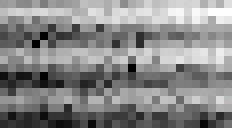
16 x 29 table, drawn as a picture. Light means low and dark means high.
Stripes: horizontal, repeating 3 times. Ninth with the highest average: bottom left. Ninth with the lowest average: top right. Slope: up to the bottom left.
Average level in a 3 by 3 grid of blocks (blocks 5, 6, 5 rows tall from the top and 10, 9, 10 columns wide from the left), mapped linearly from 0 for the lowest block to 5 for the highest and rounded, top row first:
310 / 432 / 543
